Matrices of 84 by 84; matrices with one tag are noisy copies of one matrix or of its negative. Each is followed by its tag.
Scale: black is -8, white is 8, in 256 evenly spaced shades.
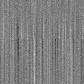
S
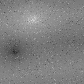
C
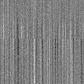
S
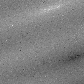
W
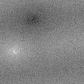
C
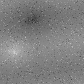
C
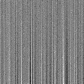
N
